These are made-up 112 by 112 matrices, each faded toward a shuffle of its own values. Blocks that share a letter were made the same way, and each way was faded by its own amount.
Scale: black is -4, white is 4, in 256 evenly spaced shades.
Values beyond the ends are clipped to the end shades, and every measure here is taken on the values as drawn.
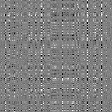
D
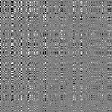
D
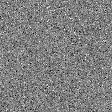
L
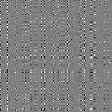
D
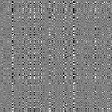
D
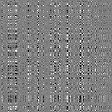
D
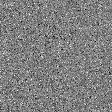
L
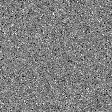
L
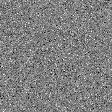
L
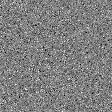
L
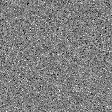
L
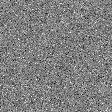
L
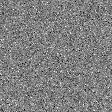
L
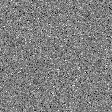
L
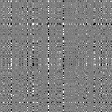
D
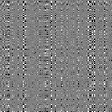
D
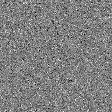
L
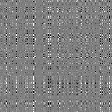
D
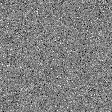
L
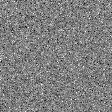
L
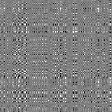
D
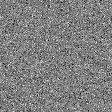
L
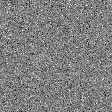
L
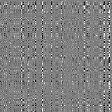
D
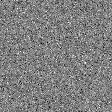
L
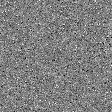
L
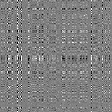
D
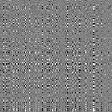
D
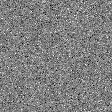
L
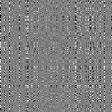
D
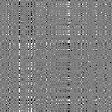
D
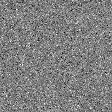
L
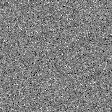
L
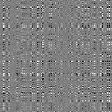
D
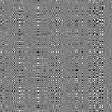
D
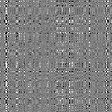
D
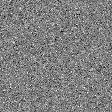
L
